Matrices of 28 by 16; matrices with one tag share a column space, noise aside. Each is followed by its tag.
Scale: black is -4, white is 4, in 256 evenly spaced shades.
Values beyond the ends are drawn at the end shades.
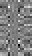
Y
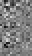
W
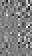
W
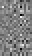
Y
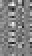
W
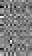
Y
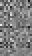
W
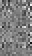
W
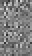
W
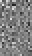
W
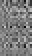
W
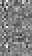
W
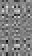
Y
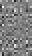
Y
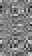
Y
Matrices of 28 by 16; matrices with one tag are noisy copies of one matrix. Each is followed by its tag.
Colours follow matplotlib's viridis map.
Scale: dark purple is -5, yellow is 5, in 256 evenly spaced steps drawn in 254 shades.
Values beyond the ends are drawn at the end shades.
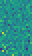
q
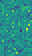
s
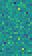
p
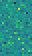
p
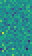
q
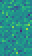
s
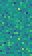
p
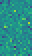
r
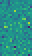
r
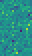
s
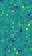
s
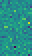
r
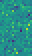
s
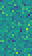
s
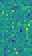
s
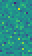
p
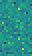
p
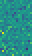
q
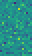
p
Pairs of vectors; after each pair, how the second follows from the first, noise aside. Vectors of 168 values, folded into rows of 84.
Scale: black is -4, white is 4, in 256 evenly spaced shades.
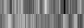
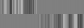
partly zeroed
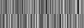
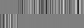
partly zeroed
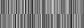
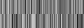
shuffled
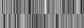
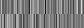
sign-scrambled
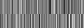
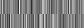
shuffled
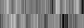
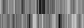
wrapped around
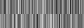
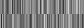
wrapped around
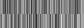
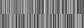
shuffled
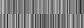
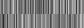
reversed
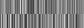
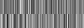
sign-scrambled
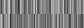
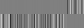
partly zeroed
